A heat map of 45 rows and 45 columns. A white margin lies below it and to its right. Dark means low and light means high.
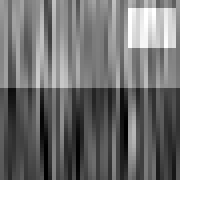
The ninth with the highest average is the top right. The top part is higher, up to a seam about 50% of the way down. On average the colour sits 40% of the way up the scale. An odd patch, higher than its surroundings, sits in the top right. Streaks run downward.
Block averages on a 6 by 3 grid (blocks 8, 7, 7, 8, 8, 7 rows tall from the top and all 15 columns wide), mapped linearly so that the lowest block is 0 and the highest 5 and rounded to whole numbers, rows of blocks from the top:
3 3 5
3 3 4
3 3 3
0 0 0
0 0 0
0 0 0
